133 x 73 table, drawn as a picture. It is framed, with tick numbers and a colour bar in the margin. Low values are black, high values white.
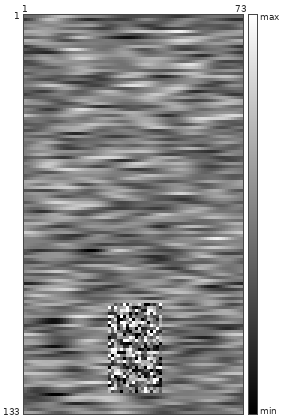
Mirror symmetry: none. Odd patch: rougher, in the bottom middle. Roughest part: bottom middle. Grain: streaks across. Average level on the scale: 50%.
